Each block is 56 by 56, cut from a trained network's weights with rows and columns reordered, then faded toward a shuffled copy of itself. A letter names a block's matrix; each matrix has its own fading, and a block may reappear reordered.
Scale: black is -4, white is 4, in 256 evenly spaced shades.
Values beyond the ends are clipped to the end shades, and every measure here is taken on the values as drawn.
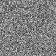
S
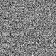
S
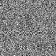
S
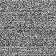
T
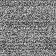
T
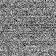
T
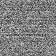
T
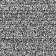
T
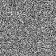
S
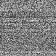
T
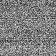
T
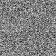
S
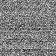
T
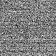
T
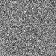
S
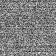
T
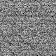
T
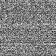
T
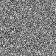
S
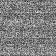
T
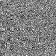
S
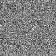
S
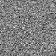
S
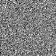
S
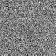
S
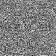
S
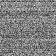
T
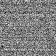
T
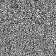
S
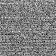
T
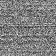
T
